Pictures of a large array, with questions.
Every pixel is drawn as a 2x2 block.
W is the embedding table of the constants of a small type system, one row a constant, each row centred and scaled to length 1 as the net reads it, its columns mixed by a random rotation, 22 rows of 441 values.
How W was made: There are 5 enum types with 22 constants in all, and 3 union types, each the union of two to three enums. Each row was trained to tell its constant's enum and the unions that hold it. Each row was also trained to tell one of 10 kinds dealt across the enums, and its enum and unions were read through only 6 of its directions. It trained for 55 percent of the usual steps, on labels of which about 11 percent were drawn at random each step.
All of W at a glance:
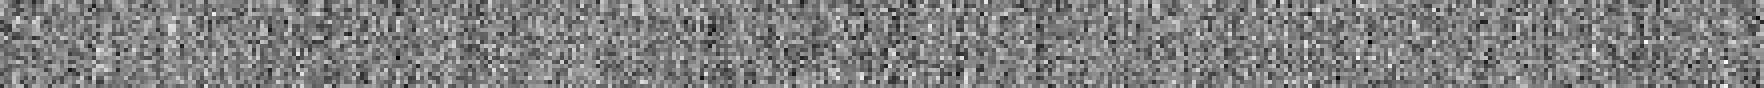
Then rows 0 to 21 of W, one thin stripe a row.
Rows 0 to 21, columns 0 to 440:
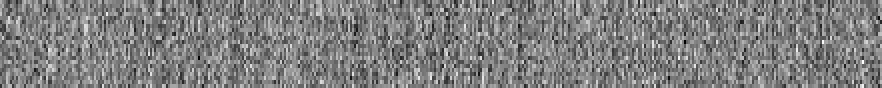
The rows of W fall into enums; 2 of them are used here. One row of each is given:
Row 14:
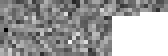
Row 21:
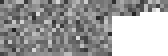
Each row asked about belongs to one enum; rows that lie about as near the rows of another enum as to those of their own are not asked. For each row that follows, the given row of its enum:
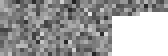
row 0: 14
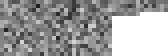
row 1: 14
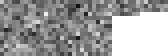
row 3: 14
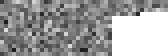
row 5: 21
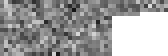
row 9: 14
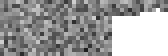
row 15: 21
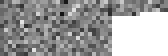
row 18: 21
